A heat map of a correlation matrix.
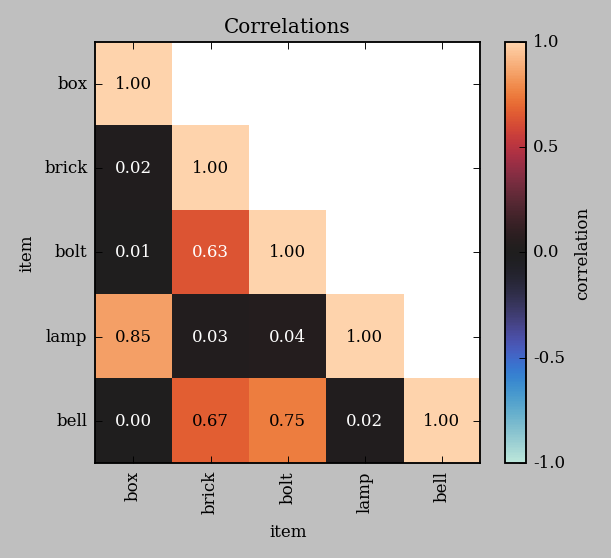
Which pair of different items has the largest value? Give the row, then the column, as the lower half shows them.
lamp, box
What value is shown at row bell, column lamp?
0.02
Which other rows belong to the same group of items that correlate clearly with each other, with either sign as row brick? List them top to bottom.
bolt, bell
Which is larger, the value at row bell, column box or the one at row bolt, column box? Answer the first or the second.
the second
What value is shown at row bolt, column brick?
0.63
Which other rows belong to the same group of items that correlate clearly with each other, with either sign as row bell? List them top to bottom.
brick, bolt
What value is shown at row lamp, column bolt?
0.04
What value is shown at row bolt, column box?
0.01
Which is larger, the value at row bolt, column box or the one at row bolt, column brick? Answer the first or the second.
the second
